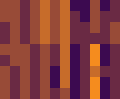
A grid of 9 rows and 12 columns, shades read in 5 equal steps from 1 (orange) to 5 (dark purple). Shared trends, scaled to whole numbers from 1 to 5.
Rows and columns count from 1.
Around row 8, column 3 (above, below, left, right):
3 3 4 4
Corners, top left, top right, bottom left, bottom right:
3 4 3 4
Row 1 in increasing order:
2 2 3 3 3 3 3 4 4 5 5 5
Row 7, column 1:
3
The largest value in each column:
4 4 4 4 3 5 3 5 5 4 5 4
